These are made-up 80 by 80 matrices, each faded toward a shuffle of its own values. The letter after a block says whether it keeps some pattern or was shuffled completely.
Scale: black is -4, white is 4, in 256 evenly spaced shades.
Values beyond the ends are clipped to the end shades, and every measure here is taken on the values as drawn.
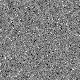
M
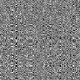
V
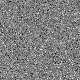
M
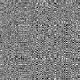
V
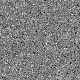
M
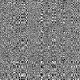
V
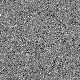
M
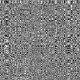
V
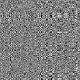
V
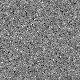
M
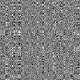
V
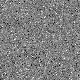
M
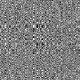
V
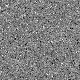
M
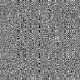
V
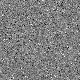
M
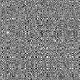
V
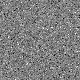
M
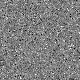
M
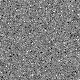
M
